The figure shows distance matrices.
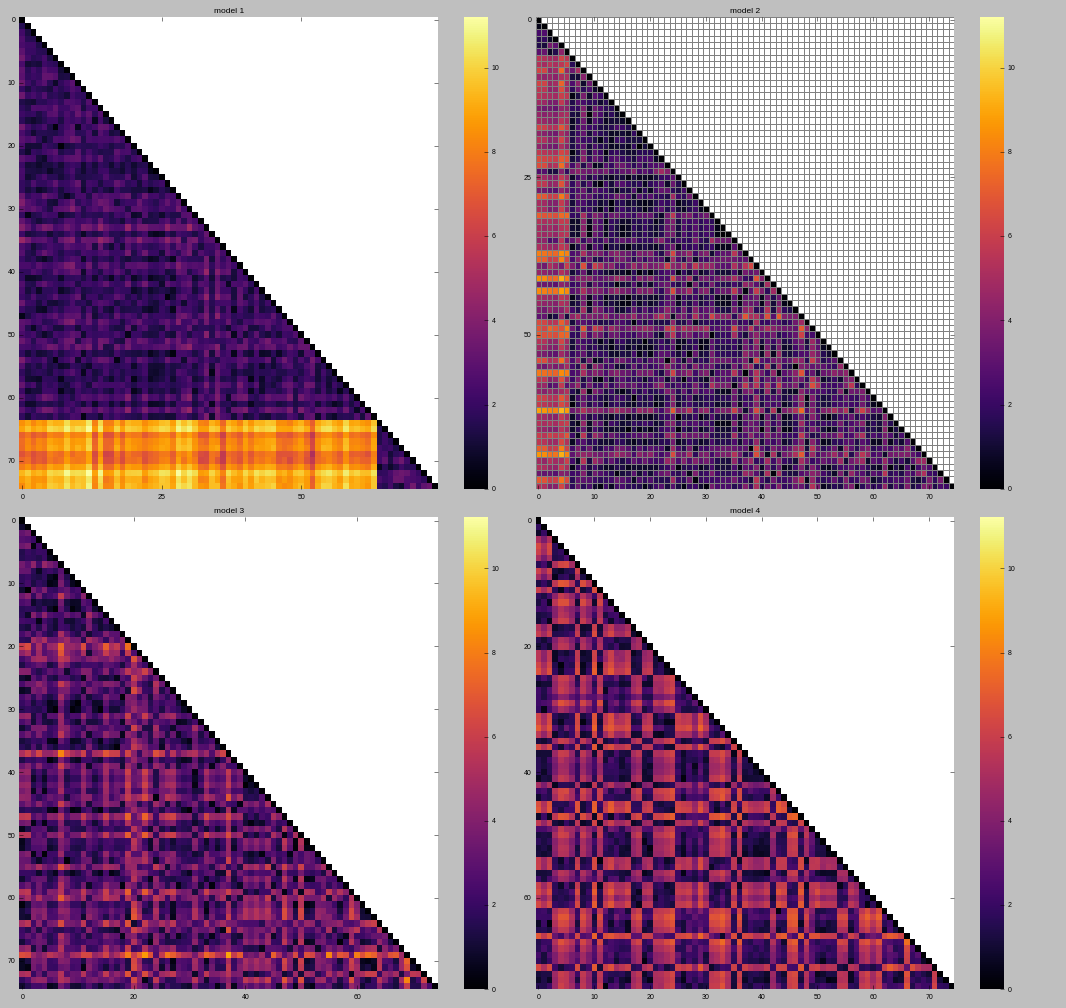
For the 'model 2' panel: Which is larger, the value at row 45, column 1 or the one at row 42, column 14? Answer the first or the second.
the first
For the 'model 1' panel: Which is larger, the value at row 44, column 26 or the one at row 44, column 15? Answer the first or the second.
the second
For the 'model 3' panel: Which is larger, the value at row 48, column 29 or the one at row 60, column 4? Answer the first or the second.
the second
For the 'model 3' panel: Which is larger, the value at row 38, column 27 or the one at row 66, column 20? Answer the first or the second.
the second
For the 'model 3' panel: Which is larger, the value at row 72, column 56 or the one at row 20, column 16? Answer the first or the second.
the second
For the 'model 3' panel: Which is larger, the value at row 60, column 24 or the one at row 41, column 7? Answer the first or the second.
the first
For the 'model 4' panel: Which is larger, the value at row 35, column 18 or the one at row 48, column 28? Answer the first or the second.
the first
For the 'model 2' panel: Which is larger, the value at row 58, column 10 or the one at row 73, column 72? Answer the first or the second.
the second
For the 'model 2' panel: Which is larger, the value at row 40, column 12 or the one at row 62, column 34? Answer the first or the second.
the second
